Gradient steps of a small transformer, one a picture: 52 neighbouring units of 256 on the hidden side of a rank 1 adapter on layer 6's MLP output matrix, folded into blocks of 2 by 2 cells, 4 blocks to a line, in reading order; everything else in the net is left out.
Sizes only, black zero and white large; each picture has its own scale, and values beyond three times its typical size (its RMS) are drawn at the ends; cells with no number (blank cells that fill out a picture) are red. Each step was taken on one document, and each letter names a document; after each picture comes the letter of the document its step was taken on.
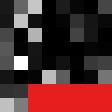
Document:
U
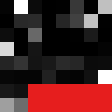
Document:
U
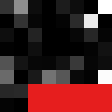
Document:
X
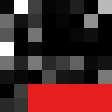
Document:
U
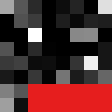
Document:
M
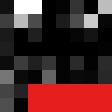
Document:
U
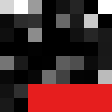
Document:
X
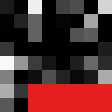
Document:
M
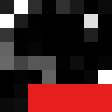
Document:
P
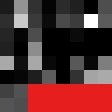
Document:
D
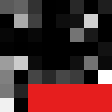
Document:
M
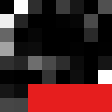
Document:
P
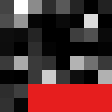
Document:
M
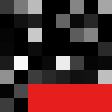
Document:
X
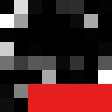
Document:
P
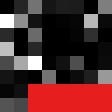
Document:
P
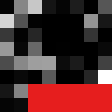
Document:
P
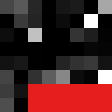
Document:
X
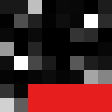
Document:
U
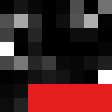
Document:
U
